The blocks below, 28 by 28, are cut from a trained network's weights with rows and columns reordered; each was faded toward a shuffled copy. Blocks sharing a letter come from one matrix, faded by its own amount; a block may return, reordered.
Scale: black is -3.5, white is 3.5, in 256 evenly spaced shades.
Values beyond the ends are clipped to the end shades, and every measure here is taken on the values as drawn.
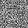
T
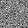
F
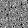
F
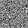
F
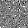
F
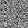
T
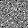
F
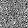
F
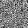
T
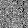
F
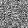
T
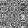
T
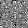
F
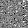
F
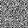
T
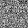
T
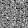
F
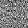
T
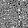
F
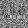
T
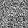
T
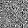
F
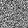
T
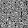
F
